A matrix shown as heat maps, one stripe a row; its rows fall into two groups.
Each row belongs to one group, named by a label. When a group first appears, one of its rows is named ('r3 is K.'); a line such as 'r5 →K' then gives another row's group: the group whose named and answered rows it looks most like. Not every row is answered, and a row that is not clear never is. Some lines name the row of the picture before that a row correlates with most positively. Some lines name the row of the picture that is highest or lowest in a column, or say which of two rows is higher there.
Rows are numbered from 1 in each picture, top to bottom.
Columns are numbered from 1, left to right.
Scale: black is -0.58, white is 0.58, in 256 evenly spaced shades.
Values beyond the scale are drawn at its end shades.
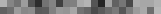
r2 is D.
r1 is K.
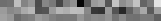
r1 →D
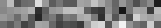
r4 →D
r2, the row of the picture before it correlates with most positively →2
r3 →K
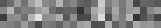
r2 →D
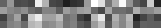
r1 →D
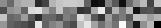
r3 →K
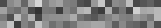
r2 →K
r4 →D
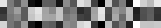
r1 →K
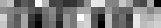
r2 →K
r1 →D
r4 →K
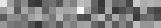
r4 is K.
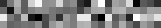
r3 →K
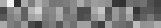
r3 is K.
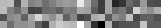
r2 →K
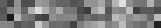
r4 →D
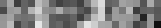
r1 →D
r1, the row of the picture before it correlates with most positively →4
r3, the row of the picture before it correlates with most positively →4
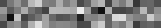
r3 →D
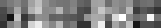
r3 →D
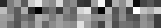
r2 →K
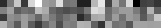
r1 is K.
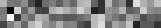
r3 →D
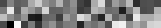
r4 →D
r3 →K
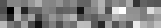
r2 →D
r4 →K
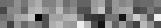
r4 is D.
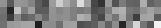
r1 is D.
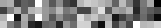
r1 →D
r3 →D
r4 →K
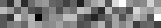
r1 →D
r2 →K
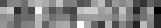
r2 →D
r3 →D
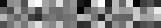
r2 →D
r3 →K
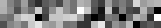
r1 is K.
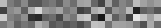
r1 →K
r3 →K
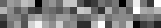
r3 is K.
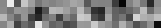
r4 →D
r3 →K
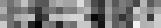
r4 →K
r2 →K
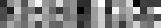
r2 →D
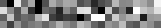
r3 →D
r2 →K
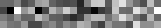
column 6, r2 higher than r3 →No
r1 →D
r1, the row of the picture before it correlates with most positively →3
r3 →D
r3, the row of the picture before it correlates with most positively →3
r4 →K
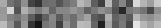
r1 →K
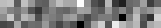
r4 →D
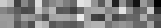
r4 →D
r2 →D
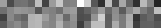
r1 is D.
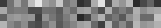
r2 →K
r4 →K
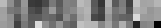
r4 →D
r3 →K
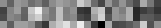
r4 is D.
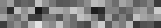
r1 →D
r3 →K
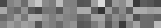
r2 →K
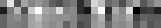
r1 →D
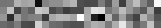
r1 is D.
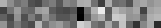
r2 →D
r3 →D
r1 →K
